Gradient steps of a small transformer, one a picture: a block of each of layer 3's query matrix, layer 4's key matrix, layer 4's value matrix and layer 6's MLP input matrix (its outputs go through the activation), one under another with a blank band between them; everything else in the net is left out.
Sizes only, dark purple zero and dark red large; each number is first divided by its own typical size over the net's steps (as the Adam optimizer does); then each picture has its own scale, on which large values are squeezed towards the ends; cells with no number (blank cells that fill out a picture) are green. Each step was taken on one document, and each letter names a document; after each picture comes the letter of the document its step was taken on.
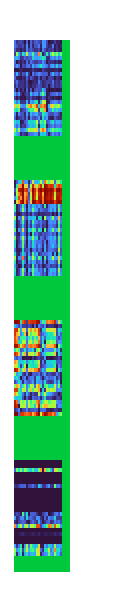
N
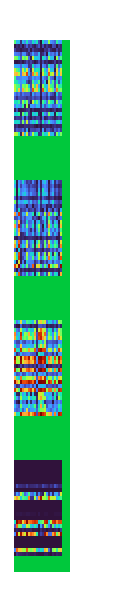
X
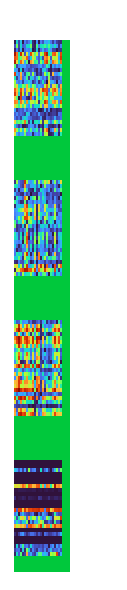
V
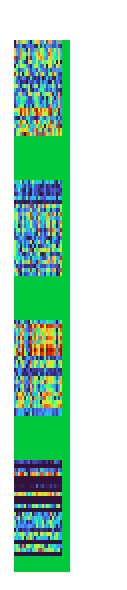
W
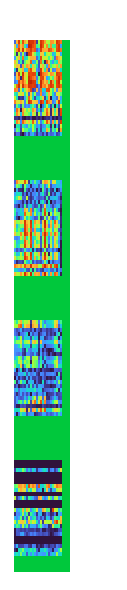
V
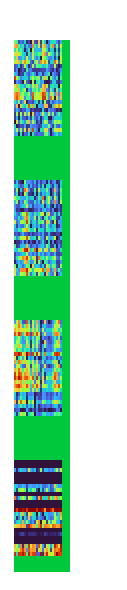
V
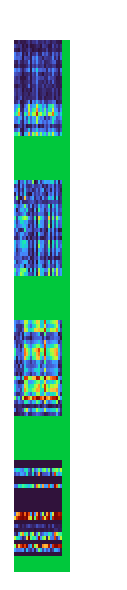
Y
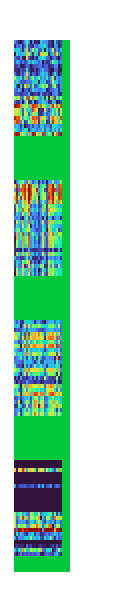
N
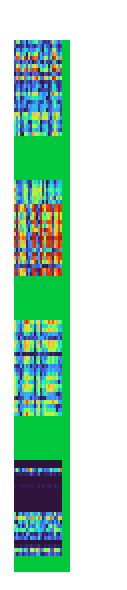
N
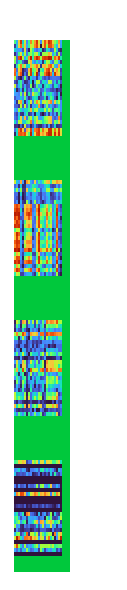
W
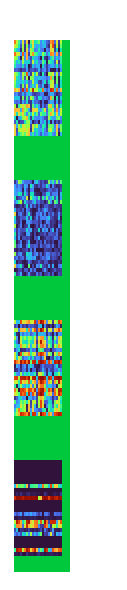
X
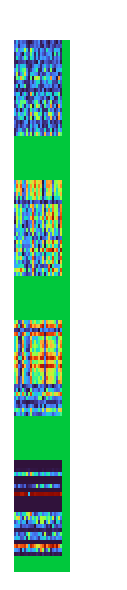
W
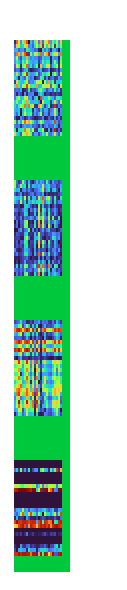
V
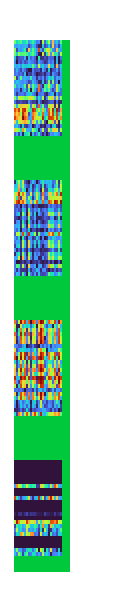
X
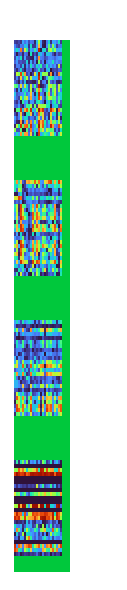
W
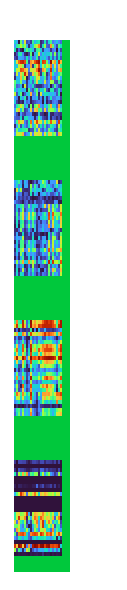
W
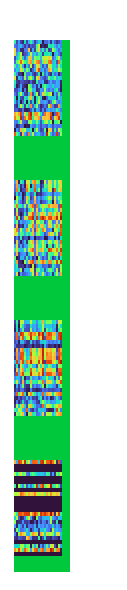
W
